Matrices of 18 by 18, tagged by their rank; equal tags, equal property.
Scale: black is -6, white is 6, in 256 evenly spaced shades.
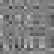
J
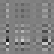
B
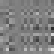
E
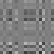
B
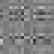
E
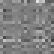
J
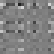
E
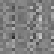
J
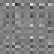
E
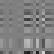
B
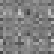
J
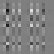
B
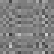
E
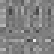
J
